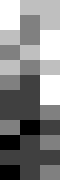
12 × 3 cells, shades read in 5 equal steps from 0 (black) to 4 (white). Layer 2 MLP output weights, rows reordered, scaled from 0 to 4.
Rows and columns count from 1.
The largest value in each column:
4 3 4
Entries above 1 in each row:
3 3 3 3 3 2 1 1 1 1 0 1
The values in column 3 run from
1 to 4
